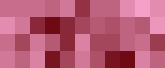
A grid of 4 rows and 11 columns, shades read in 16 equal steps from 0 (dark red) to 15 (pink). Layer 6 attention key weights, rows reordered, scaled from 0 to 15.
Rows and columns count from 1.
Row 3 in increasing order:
3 5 6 6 6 8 9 10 10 11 12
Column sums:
44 36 36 18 23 33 30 23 31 45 41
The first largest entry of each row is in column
10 11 6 3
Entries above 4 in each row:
10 8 10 8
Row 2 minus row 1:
3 1 -7 -9 -8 2 -1 -2 -4 -7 1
